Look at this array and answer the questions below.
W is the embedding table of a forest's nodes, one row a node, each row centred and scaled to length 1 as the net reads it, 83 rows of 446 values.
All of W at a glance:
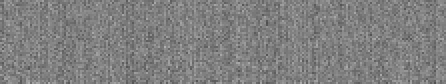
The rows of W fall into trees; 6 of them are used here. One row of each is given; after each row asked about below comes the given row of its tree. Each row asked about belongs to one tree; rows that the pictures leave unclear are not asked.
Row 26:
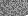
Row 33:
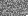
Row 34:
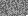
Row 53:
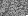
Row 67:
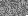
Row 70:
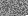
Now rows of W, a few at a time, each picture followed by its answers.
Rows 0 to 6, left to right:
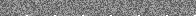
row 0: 33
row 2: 34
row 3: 70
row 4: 53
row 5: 53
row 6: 33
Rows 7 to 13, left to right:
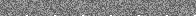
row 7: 26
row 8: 53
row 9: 26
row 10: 26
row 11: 70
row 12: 26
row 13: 33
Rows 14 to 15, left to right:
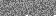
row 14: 26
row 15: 70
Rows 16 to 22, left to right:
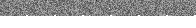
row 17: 34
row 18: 67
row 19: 34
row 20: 70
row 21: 53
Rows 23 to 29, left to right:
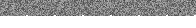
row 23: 53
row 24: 70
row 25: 53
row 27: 33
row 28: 26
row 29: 33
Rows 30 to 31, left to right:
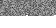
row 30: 53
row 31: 33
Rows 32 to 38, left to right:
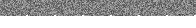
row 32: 26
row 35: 26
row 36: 33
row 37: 33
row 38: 34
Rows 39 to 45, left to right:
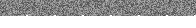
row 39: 34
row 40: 70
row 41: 33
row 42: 67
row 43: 70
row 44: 70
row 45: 53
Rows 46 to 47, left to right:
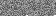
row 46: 70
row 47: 70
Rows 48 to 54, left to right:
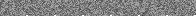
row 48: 53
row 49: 26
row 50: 70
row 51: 34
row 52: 26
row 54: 70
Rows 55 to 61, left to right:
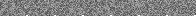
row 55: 53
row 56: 26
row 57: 33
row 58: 33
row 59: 26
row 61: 70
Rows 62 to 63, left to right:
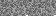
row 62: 33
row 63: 33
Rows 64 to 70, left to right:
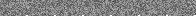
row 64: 26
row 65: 33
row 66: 67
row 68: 67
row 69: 34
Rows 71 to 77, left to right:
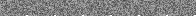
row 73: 26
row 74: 70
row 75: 67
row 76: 53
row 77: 70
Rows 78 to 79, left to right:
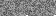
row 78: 53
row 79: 33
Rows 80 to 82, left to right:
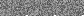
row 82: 70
